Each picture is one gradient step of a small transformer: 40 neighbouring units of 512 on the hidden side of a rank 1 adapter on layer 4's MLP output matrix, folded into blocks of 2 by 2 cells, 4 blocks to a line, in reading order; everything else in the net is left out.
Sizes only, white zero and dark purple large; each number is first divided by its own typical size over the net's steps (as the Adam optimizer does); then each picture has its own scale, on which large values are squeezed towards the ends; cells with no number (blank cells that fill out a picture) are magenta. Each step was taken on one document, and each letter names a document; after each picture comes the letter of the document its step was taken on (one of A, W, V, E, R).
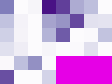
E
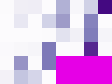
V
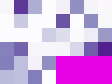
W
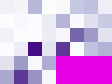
V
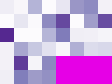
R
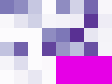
W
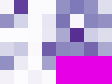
W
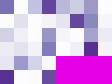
E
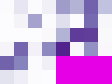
W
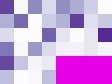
E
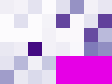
V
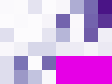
V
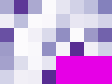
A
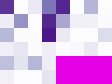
E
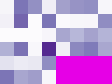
W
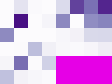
V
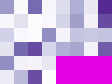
R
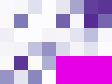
V
